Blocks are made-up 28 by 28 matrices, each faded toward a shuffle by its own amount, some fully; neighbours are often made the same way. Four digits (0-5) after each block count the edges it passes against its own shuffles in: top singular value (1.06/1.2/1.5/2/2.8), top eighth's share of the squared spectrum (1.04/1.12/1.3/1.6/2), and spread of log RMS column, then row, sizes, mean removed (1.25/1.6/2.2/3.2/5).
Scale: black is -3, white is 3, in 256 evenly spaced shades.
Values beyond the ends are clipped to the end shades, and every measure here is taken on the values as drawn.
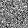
0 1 0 0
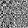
3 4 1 2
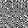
3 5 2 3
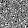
0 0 0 0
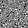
0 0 0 0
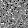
0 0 0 0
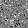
2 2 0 0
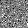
0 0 0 0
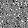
1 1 1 0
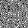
3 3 1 0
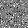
2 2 0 0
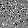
1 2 0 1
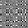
4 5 3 3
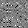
3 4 1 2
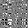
4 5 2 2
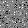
2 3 1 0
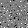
0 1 0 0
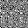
3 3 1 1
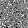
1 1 0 0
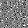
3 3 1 0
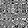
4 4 2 2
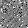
1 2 1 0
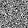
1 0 0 0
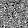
0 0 0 0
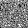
0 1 0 0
